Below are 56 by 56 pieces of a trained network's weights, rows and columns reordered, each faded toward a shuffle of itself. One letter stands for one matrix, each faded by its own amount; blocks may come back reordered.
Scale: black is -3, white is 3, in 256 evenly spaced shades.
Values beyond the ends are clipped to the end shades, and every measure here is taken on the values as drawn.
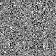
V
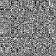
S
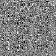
V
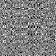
S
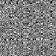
S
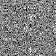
V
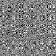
S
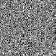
V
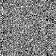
V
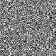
V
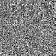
V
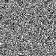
V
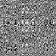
S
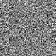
V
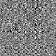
S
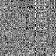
S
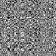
S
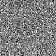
V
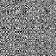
S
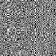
S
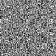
V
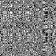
S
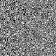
V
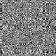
S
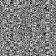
S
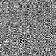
S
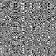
S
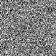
V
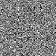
V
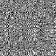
S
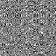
S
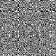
S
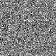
V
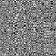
S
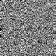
V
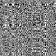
S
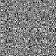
S
